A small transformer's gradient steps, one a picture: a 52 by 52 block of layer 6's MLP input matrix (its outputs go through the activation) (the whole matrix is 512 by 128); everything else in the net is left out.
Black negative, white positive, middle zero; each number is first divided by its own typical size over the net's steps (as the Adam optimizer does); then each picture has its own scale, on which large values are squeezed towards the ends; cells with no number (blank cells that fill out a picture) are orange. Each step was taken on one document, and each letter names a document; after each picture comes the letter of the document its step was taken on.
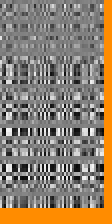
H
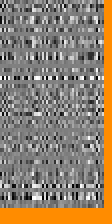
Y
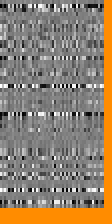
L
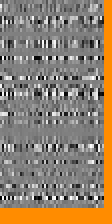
Y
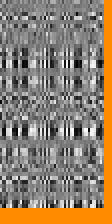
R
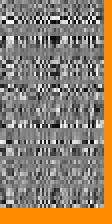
H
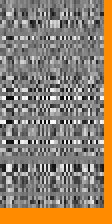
H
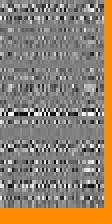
Y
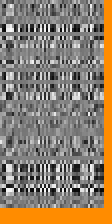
H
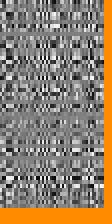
H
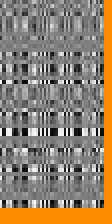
R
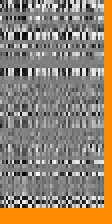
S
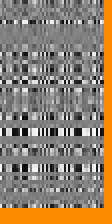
R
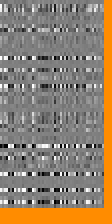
L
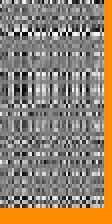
S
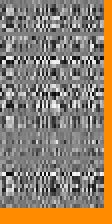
H
